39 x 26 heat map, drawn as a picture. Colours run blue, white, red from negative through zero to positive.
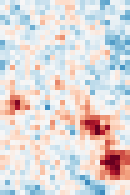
Grain: blotchy. Mirror symmetry: none. Ninth with the highest average: bottom right. Stripes: none. Bumps: three.
